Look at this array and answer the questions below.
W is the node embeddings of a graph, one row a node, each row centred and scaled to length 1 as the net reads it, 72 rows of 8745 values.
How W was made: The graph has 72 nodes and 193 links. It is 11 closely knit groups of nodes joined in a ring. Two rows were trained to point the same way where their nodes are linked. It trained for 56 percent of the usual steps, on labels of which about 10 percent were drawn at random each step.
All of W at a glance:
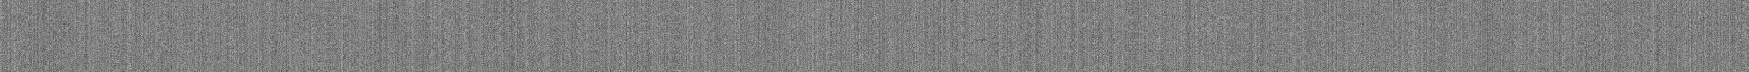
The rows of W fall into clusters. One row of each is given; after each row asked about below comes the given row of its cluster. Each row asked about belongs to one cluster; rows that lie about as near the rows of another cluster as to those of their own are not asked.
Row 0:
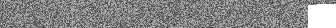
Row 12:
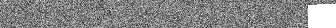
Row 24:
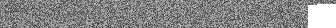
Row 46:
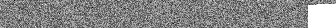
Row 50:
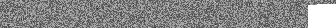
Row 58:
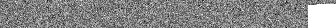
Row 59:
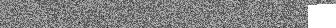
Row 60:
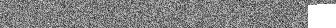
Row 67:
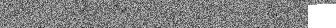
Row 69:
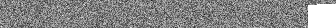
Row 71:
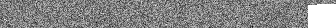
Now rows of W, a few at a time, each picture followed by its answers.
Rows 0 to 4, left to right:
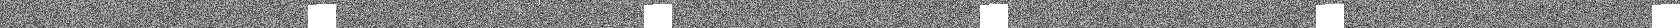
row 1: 46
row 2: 60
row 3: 67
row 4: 50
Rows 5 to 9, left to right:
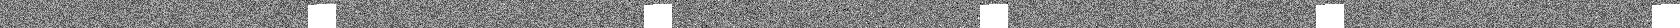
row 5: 58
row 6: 46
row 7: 24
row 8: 60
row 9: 12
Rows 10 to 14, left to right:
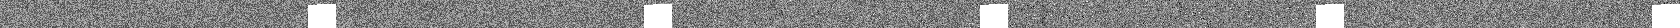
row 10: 60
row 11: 67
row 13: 0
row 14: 50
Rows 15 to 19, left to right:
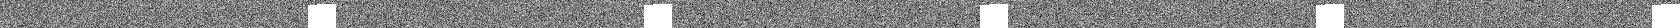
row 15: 69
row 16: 46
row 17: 46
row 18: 46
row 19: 60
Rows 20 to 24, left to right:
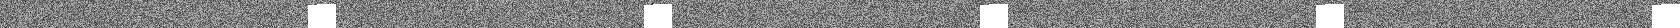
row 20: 71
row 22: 12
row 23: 24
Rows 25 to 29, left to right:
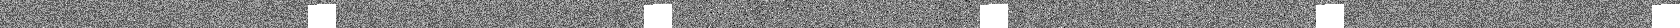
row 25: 59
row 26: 0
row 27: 67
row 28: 71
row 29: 60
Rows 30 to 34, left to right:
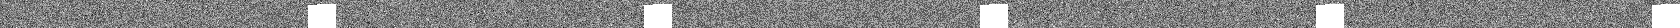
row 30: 71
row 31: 46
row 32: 24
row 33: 67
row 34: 12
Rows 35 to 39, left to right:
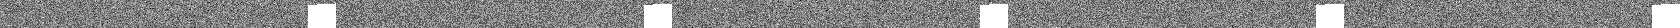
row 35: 24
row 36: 58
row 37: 24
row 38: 58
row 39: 69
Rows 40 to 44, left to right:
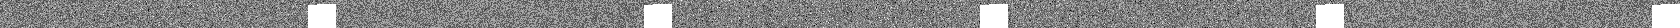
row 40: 69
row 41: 12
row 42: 0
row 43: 0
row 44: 50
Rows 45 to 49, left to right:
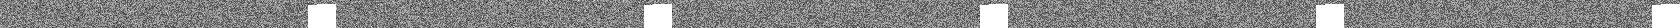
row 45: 12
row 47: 58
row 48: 60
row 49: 12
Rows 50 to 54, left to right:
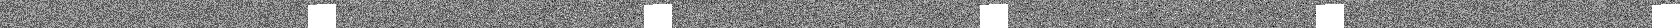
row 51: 50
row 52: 71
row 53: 24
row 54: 59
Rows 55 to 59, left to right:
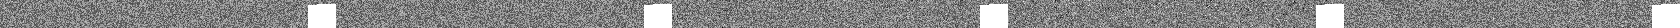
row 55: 0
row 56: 58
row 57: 59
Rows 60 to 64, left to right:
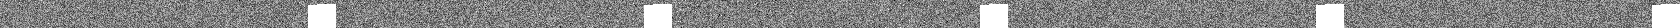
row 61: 71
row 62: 60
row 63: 58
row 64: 12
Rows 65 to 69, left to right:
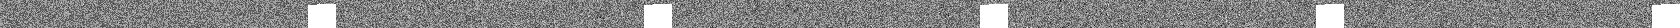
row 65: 58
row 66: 50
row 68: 50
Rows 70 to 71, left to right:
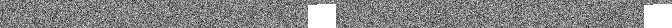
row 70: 0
